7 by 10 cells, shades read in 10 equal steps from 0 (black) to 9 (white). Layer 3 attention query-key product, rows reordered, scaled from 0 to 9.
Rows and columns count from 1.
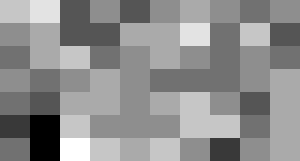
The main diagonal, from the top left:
7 6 7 6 5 5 5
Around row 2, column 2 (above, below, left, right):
8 6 5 3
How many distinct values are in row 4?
3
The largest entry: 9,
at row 7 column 3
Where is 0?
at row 6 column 2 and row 7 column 2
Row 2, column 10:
3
